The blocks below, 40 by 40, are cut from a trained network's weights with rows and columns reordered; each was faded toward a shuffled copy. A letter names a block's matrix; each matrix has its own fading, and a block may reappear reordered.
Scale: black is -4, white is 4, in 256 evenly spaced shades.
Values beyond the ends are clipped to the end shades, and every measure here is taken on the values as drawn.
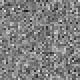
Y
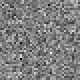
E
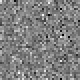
Y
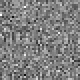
E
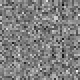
E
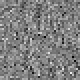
Y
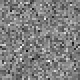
Y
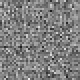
E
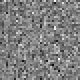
Y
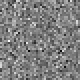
Y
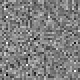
E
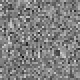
E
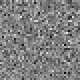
Y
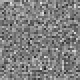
E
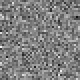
E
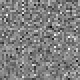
Y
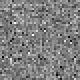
Y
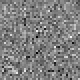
Y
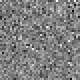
Y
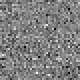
Y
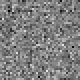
Y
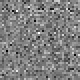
Y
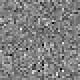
Y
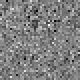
Y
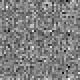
E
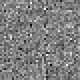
Y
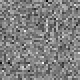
E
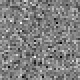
Y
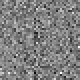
E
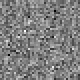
E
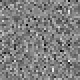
E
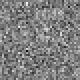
E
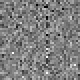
E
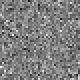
Y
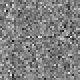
Y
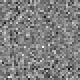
Y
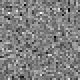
Y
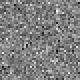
Y
